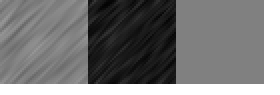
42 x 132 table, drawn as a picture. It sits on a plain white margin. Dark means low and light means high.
It is made of 1 by 3 panels. Panel 1,1: middling, slanting up to the right, faint in contrast. Panel 1,2: very low, slanting up to the right, faint in contrast. Panel 1,3: middling, flat.
